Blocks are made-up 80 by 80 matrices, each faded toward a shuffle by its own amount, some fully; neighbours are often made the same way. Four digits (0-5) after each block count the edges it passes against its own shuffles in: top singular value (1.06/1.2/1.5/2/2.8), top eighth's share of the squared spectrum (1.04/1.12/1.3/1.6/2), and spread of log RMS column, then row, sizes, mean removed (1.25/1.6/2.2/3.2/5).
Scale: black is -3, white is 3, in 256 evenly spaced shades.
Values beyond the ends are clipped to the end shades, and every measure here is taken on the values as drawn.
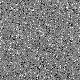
0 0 0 0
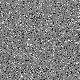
0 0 0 0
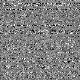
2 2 0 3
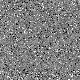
0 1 0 2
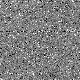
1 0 0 1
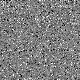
0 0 0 1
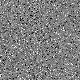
1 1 0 0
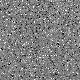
2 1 0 0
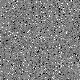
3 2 1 0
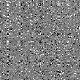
4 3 2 2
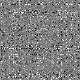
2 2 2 3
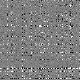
3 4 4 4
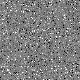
1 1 1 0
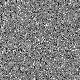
2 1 0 0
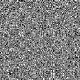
4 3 2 2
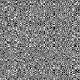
4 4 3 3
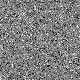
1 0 0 0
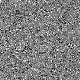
3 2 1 1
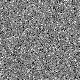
1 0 0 0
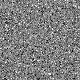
2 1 0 0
